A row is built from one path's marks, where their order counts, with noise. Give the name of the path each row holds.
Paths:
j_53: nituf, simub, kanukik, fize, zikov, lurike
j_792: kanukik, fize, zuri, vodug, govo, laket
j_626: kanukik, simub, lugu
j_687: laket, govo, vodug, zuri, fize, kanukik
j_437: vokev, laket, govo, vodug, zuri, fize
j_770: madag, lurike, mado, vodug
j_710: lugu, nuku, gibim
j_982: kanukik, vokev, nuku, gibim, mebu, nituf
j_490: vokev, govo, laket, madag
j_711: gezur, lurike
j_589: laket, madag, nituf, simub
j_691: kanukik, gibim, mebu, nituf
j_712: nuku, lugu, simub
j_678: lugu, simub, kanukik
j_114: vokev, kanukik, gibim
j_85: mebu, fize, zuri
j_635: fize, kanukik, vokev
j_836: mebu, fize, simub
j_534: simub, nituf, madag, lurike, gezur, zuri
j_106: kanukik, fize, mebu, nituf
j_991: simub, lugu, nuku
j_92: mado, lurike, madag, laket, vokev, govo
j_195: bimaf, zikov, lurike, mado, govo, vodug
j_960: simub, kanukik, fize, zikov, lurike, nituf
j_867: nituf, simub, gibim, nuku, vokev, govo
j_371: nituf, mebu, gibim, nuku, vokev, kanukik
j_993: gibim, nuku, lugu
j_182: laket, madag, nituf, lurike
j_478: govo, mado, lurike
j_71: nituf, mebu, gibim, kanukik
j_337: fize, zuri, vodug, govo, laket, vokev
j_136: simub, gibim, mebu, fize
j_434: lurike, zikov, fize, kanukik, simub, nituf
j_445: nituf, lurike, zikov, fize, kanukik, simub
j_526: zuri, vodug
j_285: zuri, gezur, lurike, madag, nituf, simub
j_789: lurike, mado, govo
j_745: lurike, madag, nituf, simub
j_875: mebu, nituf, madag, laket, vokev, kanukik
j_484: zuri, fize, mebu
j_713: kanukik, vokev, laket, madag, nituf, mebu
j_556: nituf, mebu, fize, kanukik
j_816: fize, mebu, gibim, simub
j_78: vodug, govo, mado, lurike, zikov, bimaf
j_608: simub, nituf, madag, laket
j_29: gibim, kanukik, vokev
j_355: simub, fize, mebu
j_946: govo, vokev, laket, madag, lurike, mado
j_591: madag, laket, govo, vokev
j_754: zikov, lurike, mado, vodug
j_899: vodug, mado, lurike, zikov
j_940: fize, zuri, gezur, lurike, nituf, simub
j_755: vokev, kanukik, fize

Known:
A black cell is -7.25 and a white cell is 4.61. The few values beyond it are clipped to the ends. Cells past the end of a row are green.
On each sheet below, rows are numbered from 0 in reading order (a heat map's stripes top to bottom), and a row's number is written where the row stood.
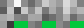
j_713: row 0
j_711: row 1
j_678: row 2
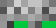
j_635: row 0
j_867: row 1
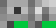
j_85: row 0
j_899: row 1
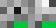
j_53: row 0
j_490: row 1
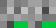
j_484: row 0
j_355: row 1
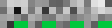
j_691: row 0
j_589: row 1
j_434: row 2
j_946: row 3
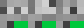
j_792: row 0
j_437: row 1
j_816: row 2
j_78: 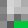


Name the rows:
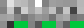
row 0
j_29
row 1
j_993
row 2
j_960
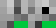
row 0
j_136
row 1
j_71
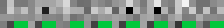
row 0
j_526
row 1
j_836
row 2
j_991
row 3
j_337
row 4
j_556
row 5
j_875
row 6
j_114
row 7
j_940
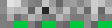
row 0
j_478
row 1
j_445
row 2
j_285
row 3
j_626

